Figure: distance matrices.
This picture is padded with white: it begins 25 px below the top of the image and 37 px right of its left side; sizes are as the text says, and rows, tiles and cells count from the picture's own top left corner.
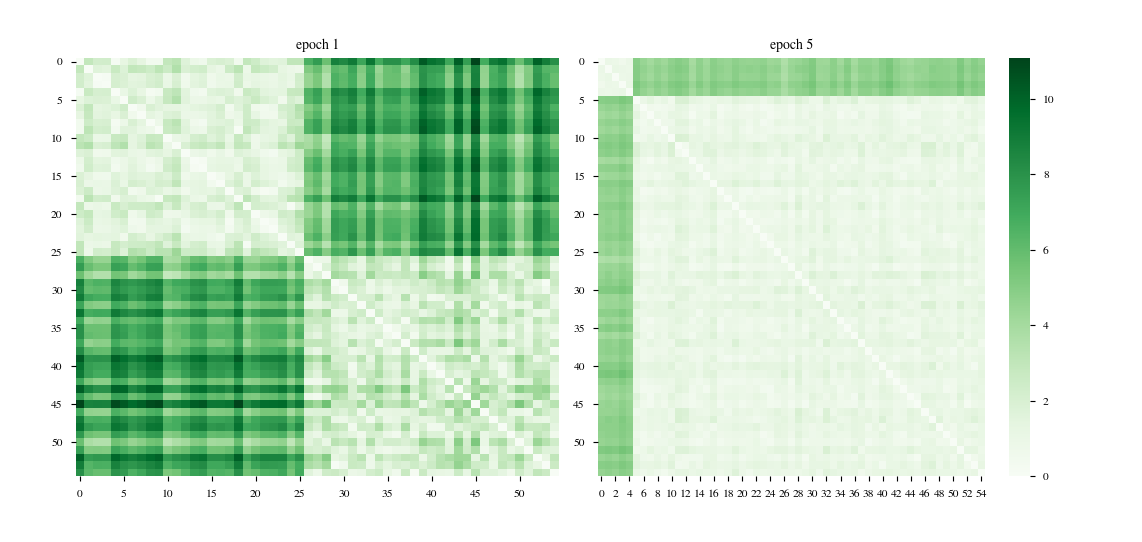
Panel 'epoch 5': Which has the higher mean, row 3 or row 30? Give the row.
3
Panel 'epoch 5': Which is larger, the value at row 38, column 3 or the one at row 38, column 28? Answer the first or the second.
the first
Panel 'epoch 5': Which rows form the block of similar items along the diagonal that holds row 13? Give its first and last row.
5 to 54
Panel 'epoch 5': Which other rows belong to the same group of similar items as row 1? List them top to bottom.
0, 2, 3, 4
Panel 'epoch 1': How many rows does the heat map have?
55
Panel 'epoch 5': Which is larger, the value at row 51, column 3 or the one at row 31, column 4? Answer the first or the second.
the first
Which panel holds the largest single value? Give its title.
epoch 1
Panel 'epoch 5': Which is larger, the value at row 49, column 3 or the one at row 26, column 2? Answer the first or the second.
the first
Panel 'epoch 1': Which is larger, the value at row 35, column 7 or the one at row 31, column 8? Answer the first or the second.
the second
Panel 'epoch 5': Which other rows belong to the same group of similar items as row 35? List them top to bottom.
5, 6, 7, 8, 9, 10, 11, 12, 13, 14, 15, 16, 17, 18, 19, 20, 21, 22, 23, 24, 25, 26, 27, 28, 29, 30, 31, 32, 33, 34, 36, 37, 38, 39, 40, 41, 42, 43, 44, 45, 46, 47, 48, 49, 50, 51, 52, 53, 54
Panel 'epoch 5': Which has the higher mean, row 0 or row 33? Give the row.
0
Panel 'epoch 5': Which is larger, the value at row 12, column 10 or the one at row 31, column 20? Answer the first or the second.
the first
